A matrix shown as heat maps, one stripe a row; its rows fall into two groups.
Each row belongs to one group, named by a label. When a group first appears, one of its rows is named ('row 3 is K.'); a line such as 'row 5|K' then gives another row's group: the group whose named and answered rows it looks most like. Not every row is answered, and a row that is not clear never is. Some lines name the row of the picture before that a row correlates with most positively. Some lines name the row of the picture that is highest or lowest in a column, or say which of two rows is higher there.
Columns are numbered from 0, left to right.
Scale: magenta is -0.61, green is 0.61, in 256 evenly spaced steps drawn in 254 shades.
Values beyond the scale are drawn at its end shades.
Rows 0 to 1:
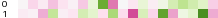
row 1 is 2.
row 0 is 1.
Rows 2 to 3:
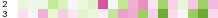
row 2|2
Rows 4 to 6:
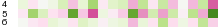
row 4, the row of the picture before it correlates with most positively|2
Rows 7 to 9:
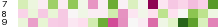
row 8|2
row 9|1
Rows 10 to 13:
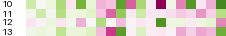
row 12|1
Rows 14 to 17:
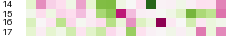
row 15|1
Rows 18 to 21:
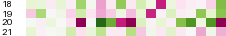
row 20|1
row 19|2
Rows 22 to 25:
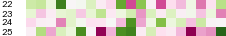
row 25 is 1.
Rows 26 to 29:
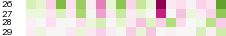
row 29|2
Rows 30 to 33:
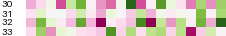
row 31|2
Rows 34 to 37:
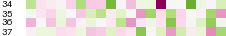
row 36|2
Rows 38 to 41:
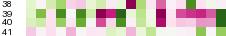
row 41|2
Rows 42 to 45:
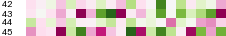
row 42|1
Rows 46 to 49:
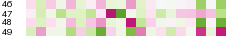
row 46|2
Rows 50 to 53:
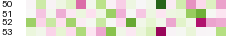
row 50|1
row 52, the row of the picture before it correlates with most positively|49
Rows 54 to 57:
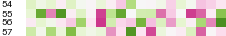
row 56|2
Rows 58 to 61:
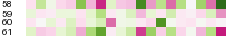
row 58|2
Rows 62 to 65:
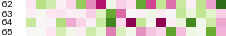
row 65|2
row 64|1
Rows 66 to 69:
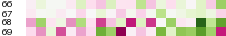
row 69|1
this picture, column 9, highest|68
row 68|2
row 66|2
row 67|1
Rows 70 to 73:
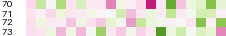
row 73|1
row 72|2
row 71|2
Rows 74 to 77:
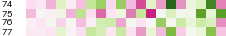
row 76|1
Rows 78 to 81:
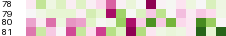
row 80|2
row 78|2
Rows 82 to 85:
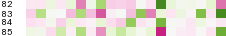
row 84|1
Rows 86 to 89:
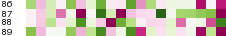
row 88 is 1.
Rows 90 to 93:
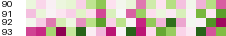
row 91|2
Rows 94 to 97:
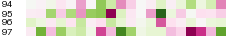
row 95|1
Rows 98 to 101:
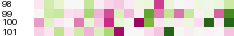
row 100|2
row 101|1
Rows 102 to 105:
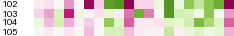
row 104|1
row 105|1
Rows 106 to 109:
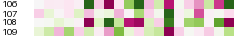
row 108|1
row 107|1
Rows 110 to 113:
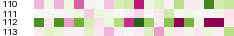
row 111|1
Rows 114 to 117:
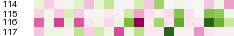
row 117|1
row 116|2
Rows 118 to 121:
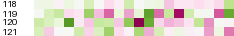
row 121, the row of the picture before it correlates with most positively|114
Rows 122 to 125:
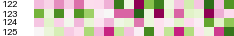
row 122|2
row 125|2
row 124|2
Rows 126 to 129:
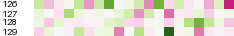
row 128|1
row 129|1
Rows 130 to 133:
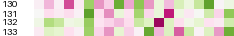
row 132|2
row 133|2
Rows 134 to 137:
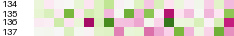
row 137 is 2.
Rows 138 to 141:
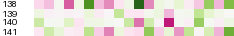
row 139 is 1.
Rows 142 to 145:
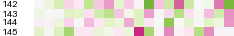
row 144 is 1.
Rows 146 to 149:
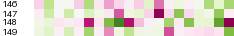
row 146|2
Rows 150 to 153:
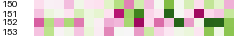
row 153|2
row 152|2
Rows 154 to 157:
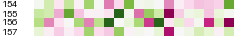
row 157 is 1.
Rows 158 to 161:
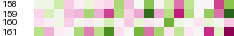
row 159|2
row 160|1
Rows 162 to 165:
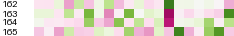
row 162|1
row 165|2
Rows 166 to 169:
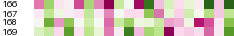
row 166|2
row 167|2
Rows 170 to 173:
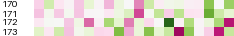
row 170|2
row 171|2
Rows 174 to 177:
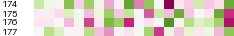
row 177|2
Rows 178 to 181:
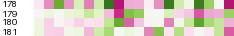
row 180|1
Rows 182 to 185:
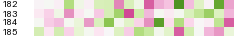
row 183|1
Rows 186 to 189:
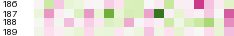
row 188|1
